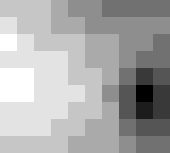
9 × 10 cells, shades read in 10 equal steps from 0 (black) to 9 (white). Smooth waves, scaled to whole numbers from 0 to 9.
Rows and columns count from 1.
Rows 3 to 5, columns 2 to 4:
8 7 7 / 8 8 8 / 9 8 8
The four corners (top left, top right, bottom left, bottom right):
7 4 7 4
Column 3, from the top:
7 7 7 8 8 8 8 8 7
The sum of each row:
53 59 64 64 63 59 58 60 59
